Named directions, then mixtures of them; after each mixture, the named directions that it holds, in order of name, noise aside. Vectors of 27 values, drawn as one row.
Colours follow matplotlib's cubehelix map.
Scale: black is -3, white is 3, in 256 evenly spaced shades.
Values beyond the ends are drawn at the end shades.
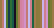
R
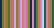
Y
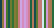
R, Y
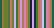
Y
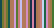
Y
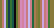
R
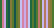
R, Y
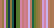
R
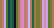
R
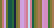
R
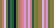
R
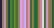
R, Y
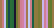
R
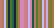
R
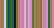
R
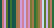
R, Y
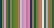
R, Y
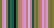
R
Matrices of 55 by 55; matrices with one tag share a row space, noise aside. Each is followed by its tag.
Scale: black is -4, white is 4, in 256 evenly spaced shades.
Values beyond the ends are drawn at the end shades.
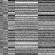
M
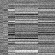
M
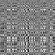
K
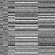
M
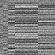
M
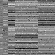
M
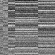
M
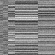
M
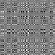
K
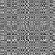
K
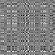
K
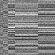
M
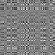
K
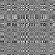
K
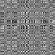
K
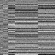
M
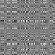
K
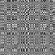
K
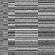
M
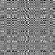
K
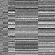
M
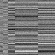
M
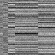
M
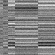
M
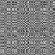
K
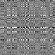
K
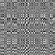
K
